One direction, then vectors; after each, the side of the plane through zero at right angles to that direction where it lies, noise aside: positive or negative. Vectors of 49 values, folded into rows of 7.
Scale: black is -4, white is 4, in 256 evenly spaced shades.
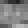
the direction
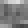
negative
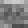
negative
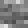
negative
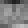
positive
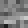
positive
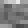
negative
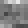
negative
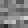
positive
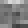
negative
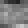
positive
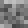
negative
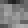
positive
